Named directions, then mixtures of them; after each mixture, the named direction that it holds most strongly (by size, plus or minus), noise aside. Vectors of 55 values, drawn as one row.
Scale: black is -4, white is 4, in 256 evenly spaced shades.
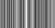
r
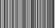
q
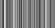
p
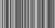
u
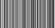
q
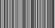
q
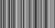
u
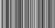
u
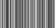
u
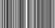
r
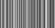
p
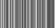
u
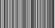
q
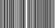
r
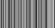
q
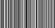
q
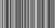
u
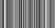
p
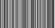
q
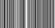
r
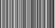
q
